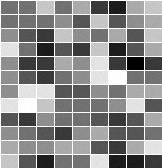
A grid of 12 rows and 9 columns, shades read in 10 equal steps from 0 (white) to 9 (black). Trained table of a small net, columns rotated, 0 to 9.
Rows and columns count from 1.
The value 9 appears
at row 5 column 8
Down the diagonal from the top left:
5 5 7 6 4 1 5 1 3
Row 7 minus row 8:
3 1 -1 1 1 -1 1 2 -3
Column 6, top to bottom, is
7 2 5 2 1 1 4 5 6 3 6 1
